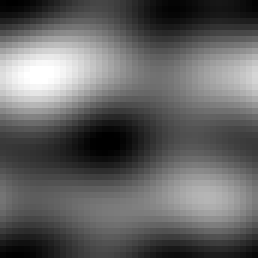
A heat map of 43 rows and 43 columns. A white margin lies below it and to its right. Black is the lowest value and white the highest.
The centre is the ninth with the lowest average. No lone cell stands out from its neighbours. On average the colour sits 40% of the way up the scale. There is no overall slope. Stripes running across repeat 2 times from top to bottom. The top left is the ninth with the highest average.
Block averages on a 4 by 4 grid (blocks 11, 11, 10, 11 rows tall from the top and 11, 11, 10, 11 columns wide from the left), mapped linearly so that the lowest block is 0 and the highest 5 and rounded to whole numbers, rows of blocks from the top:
3311 | 5323 | 1022 | 1222
